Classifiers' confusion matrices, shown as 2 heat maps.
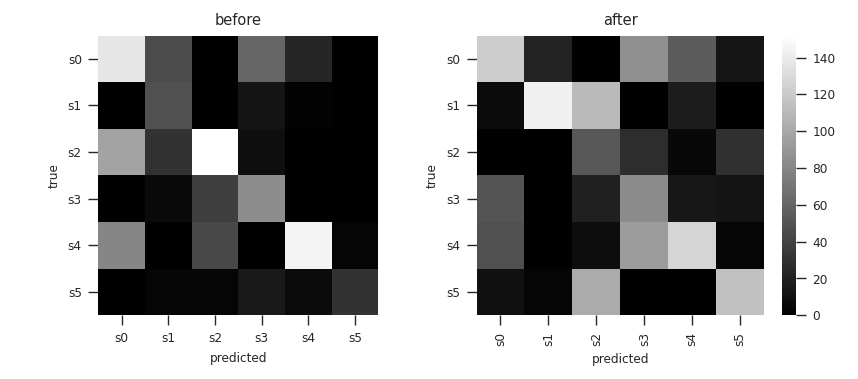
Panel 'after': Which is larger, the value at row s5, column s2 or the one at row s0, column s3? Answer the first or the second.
the first
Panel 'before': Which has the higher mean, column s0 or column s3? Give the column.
s0
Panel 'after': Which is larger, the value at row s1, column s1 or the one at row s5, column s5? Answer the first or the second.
the first
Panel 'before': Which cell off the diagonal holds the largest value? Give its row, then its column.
s2, s0
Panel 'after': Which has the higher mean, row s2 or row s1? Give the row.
s1
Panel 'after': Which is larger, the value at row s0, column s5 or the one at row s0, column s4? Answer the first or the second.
the second
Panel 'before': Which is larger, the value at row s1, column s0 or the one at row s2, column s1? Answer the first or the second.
the second
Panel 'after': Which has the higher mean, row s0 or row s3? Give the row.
s0
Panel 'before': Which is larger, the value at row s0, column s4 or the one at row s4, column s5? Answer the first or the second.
the first
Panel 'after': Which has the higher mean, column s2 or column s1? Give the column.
s2
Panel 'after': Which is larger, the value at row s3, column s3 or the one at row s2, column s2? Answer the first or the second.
the first
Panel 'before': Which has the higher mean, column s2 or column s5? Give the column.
s2
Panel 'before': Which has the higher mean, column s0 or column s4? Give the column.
s0
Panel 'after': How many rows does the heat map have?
6
